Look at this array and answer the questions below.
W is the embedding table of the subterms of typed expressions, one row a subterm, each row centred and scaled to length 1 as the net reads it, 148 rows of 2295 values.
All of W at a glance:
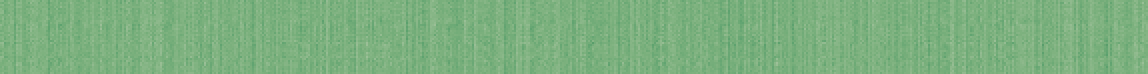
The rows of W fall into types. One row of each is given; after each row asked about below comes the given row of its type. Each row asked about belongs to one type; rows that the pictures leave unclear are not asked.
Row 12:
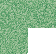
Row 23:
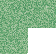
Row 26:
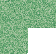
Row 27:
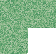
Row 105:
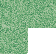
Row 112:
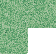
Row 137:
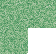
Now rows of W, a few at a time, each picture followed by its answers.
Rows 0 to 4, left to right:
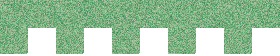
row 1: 26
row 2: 23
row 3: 23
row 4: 12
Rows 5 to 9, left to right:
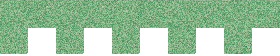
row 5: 12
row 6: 137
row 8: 12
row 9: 27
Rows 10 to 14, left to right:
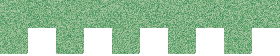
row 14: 137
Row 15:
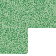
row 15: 112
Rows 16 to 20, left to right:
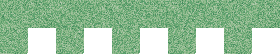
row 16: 23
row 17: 12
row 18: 27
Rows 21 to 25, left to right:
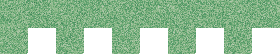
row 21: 26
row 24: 27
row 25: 112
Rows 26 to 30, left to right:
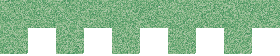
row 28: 12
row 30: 12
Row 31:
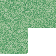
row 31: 27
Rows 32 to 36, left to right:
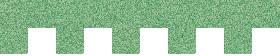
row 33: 112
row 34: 23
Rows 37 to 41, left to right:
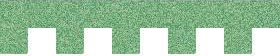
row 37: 105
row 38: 23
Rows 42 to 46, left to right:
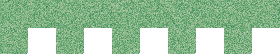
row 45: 27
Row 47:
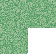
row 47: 26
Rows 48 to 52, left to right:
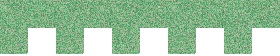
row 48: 27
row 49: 23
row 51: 23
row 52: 12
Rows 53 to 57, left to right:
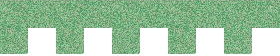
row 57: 23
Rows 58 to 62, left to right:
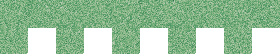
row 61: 137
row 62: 12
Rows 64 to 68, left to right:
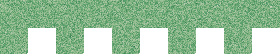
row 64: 26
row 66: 27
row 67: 137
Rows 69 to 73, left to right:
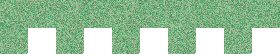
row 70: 105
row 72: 105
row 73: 27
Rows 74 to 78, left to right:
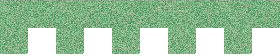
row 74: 27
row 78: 27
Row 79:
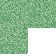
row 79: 26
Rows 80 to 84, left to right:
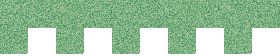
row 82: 112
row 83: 12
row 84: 27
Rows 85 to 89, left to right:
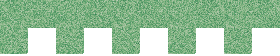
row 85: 27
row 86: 26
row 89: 112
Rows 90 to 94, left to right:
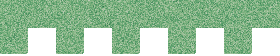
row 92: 112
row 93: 26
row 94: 23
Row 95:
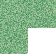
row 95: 112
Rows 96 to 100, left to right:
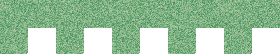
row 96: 12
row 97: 112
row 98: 137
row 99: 112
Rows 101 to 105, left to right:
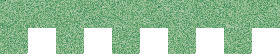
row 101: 137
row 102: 12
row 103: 112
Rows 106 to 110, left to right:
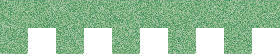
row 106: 112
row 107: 23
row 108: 26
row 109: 137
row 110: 137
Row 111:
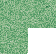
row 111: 112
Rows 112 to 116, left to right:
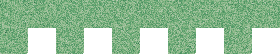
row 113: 23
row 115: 27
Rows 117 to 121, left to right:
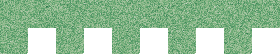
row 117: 112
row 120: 137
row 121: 12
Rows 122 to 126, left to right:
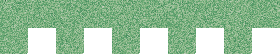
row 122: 23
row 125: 12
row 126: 105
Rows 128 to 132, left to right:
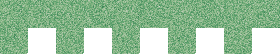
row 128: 27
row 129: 12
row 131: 112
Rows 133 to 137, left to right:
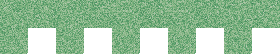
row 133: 23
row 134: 23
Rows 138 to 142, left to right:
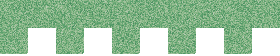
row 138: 23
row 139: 12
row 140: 112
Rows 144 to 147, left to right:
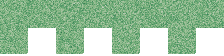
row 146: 12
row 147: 26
